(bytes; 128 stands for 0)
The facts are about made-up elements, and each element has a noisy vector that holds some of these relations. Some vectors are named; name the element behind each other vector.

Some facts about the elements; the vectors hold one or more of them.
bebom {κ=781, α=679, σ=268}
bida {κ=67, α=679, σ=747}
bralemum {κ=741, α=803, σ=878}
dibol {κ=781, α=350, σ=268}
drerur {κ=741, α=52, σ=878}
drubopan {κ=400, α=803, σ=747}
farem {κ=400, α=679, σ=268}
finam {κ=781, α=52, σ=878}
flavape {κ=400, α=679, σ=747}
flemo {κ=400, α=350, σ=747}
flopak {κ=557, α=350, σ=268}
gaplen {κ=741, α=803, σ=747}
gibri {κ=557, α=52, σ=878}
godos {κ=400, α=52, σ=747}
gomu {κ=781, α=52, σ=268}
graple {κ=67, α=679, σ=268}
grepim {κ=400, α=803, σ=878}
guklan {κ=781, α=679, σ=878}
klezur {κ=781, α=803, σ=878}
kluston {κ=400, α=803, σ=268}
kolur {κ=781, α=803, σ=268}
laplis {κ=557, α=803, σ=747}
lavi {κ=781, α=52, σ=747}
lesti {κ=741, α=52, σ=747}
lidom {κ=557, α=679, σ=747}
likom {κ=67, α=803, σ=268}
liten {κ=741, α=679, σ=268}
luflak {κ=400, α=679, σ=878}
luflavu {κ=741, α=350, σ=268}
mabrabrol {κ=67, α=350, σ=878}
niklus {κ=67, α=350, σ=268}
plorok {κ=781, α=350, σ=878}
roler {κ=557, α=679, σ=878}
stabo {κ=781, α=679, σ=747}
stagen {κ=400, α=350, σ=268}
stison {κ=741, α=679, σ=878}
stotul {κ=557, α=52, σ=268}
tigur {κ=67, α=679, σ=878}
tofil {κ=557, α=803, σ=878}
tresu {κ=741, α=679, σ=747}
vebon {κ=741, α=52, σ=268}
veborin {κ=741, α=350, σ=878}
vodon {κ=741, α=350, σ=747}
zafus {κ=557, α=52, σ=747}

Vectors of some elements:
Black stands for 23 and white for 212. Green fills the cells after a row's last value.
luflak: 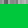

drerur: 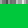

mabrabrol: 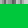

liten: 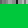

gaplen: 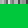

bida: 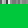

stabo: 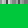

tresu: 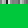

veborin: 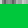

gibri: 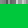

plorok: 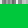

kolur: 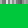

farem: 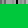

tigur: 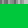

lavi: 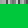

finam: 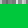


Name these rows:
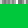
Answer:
klezur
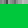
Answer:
stison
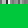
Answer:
lidom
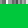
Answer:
niklus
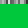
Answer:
godos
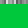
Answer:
kluston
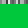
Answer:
zafus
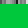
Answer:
graple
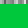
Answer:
grepim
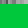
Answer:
roler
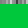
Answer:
bebom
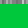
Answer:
gomu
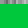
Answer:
guklan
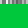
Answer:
dibol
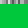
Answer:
vodon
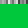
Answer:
laplis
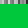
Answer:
drubopan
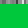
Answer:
vebon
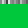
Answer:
flavape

